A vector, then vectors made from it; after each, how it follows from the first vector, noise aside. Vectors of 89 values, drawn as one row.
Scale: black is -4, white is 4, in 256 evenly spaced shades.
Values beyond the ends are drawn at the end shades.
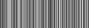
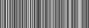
reversed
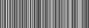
reversed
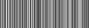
reversed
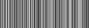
reversed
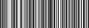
scaled up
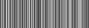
reversed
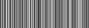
reversed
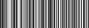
scaled up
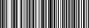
scaled up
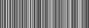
reversed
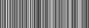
reversed
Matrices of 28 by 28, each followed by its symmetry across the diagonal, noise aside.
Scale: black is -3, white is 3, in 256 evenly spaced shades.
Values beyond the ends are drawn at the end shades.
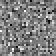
antisymmetric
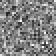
symmetric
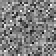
symmetric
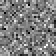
symmetric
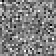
antisymmetric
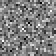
antisymmetric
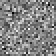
symmetric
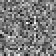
neither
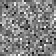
symmetric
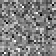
antisymmetric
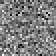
neither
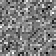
symmetric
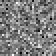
neither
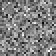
symmetric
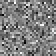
antisymmetric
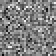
antisymmetric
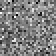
antisymmetric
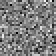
neither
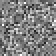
symmetric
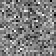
neither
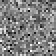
neither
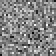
symmetric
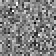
neither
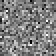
neither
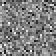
antisymmetric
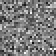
neither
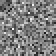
symmetric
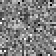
antisymmetric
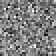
antisymmetric
